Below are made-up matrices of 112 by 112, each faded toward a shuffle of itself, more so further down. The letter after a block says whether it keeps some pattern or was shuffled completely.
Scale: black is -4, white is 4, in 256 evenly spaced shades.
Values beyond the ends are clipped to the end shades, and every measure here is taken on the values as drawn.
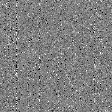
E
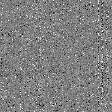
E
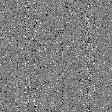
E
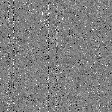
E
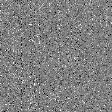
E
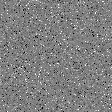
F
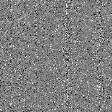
E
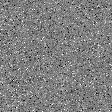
F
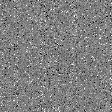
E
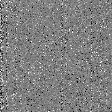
E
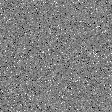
F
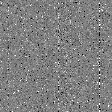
E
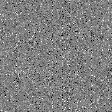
E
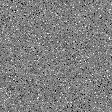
F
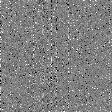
E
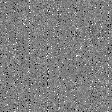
E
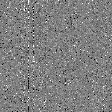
E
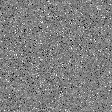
F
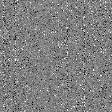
E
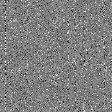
E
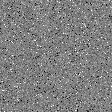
F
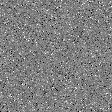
F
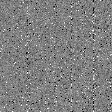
E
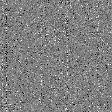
E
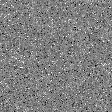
F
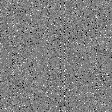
E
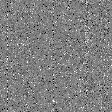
E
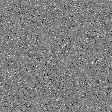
F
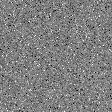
F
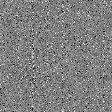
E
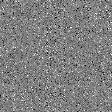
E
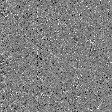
E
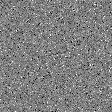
F
